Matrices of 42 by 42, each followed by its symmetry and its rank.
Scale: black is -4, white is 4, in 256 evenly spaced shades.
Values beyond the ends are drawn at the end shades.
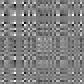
symmetric, rank two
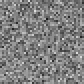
neither, full rank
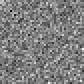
symmetric, full rank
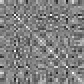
symmetric, rank five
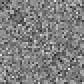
symmetric, full rank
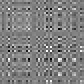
symmetric, rank two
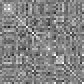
symmetric, rank five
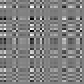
neither, rank one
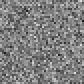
neither, full rank
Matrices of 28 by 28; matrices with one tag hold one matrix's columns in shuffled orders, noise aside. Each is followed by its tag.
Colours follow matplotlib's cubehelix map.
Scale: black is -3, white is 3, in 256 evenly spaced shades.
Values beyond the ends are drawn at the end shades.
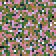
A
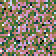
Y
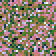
A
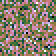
A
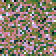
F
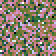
A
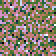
Y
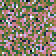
F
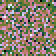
F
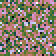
A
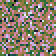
F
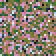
F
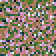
F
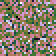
A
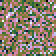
F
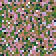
A
